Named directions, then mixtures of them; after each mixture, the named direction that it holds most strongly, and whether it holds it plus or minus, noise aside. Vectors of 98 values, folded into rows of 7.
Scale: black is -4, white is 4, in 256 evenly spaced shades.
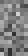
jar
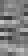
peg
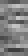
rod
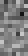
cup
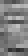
rod, plus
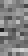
peg, plus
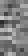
peg, minus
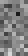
jar, minus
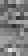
rod, minus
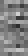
rod, minus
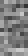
peg, plus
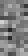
peg, plus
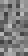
jar, minus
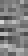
peg, plus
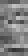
rod, plus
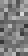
cup, minus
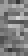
rod, plus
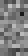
cup, plus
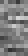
rod, plus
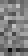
jar, plus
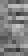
rod, plus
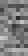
rod, minus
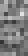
cup, minus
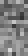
cup, plus
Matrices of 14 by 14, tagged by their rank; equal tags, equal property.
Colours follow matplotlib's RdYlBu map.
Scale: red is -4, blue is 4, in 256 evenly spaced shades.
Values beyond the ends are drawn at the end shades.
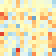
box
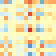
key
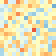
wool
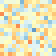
wool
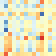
box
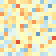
wool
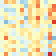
box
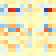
key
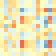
key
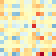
box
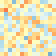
wool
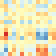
key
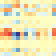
key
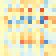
key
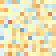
wool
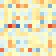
box
